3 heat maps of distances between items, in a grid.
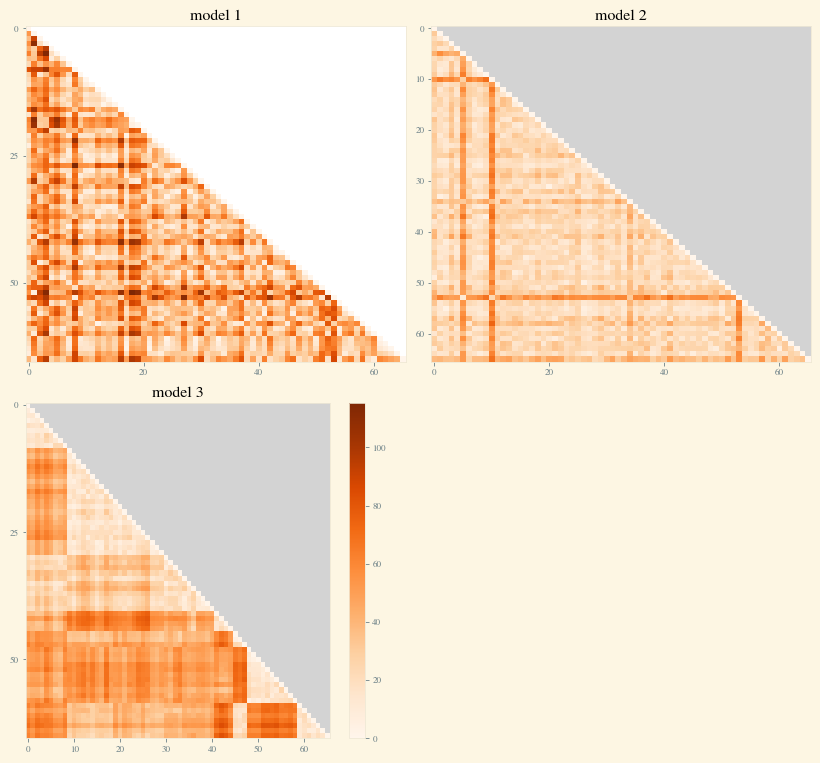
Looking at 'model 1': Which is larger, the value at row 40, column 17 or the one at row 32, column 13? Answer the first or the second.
the first
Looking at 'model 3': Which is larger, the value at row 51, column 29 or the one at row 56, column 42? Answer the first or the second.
the first
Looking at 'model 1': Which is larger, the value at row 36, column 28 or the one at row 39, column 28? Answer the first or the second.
the first
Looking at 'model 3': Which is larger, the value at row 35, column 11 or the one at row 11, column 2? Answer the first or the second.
the second
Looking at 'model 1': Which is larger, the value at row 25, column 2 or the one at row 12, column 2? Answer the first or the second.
the second
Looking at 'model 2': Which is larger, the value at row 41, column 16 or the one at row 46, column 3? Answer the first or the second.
the second
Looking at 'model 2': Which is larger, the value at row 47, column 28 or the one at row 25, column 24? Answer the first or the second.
the second
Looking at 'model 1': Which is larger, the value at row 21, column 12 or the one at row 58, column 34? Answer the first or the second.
the second
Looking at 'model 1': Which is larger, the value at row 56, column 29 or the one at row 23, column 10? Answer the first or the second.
the second
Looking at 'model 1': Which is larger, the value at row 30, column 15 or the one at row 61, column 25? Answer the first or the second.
the first
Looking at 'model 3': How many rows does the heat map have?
66
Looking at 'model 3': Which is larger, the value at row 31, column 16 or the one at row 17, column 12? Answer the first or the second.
the first
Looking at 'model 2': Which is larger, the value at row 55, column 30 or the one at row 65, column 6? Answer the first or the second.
the second
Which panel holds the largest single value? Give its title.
model 1
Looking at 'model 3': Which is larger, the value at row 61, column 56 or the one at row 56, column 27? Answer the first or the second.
the first
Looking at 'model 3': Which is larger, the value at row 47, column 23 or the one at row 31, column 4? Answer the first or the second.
the first
